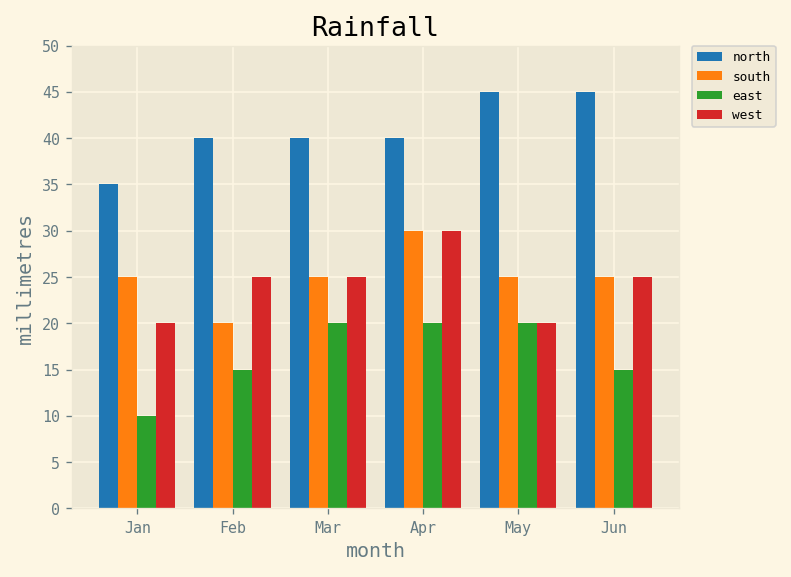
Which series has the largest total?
north
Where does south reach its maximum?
Apr
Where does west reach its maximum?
Apr
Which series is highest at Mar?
north
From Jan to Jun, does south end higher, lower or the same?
the same
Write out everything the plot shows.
Title: Rainfall
x-axis: month, ticks Jan Feb Mar Apr May Jun
y-axis: millimetres, ticks 0 5 10 15 20 25 30 35 40 45 50
Legend: north, south, east, west
Values:
north: 35 40 40 40 45 45
south: 25 20 25 30 25 25
east: 10 15 20 20 20 15
west: 20 25 25 30 20 25
